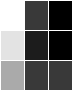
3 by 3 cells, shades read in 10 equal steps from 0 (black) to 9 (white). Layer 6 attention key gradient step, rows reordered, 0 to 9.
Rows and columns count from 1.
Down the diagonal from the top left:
9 1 2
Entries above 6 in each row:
1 1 0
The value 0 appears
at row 1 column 3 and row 2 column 3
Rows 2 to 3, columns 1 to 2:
8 1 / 6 2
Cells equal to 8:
1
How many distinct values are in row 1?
3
